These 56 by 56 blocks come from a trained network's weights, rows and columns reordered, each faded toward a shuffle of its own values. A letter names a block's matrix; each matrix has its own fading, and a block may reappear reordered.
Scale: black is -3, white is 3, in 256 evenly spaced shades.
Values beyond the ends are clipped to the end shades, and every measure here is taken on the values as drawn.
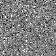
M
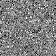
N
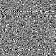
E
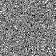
N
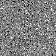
M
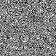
E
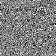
E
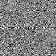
E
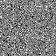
M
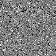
N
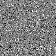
N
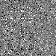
M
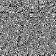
E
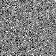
N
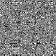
E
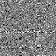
E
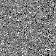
M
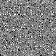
M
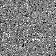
M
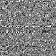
E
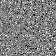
M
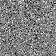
M
